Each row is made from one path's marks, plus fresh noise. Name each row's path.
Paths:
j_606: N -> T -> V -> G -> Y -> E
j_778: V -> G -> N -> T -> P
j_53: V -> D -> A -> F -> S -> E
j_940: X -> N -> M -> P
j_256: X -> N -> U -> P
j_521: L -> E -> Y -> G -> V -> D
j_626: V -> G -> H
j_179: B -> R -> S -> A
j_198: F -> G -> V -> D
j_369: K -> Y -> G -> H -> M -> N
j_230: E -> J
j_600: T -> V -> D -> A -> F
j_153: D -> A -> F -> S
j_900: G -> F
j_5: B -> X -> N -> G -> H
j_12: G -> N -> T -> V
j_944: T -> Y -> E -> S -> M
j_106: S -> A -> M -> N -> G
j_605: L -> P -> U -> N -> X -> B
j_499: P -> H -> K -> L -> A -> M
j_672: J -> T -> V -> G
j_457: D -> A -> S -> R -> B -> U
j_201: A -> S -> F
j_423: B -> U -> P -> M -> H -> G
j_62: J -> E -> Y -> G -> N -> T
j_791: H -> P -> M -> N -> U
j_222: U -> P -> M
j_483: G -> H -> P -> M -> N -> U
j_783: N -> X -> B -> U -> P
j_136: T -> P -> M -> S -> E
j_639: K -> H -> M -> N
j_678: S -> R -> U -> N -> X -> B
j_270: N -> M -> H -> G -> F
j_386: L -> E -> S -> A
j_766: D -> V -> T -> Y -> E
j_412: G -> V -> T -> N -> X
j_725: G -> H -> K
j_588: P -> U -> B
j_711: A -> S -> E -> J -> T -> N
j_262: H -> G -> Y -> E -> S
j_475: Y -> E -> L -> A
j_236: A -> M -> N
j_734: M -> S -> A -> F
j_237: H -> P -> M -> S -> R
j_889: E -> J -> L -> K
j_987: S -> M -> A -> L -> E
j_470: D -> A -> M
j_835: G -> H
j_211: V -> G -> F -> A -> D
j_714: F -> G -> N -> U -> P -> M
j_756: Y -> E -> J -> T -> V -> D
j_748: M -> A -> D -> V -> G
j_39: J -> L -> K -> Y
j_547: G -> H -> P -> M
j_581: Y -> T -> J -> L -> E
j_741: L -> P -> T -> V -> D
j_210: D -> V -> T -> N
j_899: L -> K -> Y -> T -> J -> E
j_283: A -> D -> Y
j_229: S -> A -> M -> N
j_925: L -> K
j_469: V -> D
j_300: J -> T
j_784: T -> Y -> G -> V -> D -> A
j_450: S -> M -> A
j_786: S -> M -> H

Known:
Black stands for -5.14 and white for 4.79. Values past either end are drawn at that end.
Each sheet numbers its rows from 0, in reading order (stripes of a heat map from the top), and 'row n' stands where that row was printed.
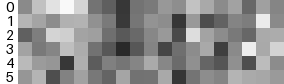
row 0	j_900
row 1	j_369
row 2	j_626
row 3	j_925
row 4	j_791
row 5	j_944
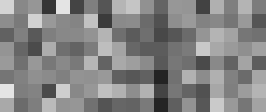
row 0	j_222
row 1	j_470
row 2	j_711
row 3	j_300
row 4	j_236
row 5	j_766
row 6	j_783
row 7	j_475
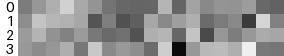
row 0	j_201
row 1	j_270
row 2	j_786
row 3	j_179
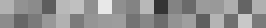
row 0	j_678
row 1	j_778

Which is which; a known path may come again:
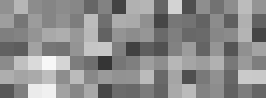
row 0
j_786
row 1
j_236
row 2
j_106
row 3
j_210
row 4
j_900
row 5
j_5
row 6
j_211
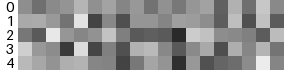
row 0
j_778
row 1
j_714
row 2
j_469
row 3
j_222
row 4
j_369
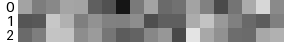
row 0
j_499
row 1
j_600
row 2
j_626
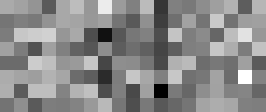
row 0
j_678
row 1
j_606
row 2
j_725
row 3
j_581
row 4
j_748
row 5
j_547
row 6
j_283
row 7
j_711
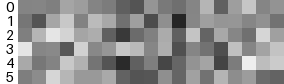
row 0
j_987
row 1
j_784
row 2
j_835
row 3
j_783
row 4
j_925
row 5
j_153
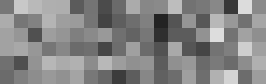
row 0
j_270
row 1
j_475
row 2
j_62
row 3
j_639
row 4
j_412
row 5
j_386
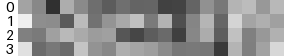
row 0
j_899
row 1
j_588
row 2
j_521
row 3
j_605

